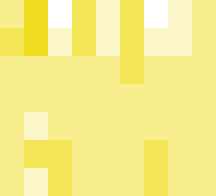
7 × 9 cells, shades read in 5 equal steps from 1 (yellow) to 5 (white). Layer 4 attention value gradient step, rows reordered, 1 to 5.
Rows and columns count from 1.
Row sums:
29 26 26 27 28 24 26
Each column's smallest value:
2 1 2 2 3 2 2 3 3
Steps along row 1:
down up down up down up down down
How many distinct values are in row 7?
3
